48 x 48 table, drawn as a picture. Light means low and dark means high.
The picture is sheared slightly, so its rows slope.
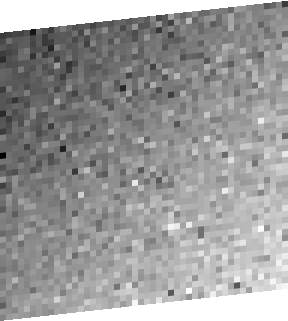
Slope: up to the top left. Histogram: bell-shaped. Stripes: none. Ninth with the highest average: top left.
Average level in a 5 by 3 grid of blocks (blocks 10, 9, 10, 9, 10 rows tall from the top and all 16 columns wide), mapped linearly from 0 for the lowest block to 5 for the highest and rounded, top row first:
5 4 3 | 4 3 2 | 4 3 1 | 3 2 1 | 2 1 0
